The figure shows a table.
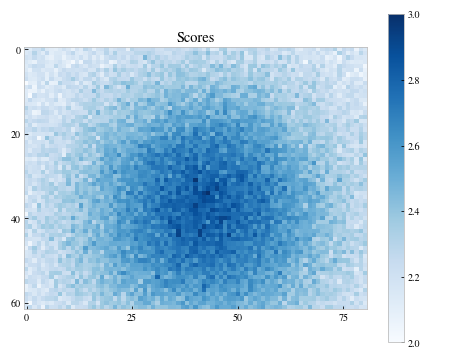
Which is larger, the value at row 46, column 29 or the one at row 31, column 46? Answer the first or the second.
the second
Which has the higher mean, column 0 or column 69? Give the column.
69
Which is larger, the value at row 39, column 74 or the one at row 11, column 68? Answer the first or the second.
the first
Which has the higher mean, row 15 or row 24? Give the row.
24
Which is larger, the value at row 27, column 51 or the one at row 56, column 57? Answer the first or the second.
the first
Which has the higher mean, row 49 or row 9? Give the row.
49
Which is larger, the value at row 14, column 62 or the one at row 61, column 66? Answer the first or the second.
the first
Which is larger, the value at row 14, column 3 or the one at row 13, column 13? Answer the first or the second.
the second
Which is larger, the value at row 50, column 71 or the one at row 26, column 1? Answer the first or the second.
the first
